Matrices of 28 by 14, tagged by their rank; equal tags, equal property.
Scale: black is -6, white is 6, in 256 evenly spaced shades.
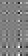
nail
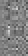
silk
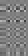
nail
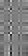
nail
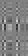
nail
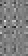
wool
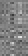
wool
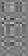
wool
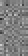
silk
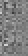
silk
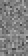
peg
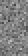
peg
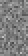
peg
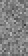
peg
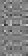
wool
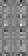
wool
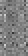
silk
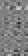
silk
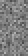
peg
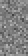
peg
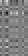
nail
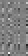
wool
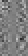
silk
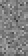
peg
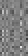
wool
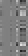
nail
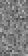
peg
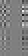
nail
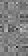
silk
